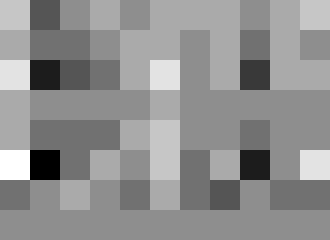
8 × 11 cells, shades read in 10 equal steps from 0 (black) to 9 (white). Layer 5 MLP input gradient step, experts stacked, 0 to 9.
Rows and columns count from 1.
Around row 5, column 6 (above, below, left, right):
6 7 6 5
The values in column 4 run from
4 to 6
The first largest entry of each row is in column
1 1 1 1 6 1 3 1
